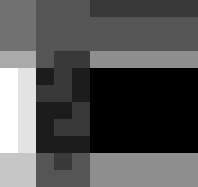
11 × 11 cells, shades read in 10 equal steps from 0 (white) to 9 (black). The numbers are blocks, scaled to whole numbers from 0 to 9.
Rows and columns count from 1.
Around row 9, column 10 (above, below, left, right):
9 4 9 9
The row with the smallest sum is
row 11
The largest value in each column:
5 5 8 8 8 9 9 9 9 9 9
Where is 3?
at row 4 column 1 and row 4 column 2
